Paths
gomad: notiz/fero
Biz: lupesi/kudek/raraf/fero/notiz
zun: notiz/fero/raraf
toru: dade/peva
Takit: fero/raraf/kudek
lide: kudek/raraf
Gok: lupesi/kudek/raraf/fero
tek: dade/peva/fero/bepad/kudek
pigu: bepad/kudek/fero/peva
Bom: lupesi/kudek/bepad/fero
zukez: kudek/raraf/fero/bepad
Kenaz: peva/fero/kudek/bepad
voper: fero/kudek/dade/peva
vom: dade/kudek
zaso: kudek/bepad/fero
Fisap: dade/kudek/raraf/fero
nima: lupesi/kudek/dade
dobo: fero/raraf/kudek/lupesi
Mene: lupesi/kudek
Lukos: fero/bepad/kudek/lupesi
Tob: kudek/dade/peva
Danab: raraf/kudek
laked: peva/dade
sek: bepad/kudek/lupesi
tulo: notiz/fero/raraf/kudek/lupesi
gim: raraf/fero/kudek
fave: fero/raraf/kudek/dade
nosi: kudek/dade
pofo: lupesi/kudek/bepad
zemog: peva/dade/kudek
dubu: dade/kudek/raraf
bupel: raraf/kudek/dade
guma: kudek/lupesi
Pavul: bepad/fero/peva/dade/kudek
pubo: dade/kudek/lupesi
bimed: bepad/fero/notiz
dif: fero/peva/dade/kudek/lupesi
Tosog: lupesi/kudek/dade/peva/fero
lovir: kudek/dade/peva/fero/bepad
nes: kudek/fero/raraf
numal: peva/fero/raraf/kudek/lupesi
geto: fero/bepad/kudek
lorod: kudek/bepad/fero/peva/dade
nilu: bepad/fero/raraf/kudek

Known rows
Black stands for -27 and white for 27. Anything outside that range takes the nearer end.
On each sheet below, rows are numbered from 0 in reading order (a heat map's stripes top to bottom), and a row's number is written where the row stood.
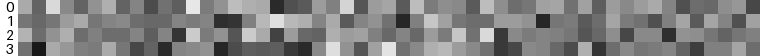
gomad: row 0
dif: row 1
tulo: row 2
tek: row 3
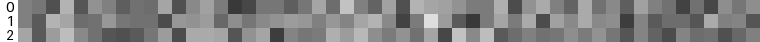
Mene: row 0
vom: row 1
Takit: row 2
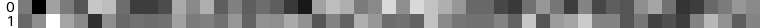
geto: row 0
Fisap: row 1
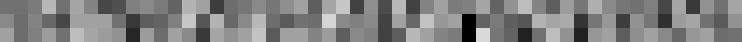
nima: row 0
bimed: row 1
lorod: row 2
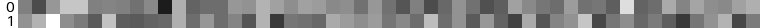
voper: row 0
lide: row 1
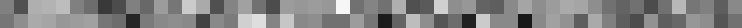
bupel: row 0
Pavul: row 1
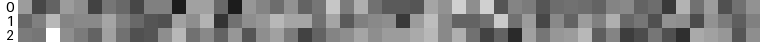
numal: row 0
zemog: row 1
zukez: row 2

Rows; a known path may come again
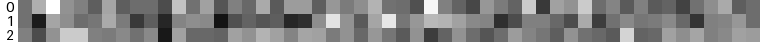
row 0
dubu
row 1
tek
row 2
voper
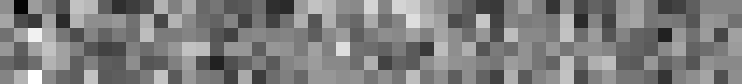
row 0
geto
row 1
pofo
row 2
Gok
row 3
fave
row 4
Tosog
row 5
lide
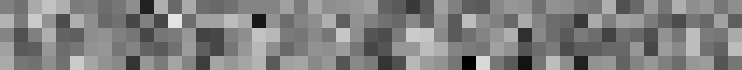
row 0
Tob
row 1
zun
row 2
pubo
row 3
guma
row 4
lorod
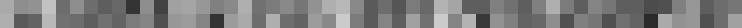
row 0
nilu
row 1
dobo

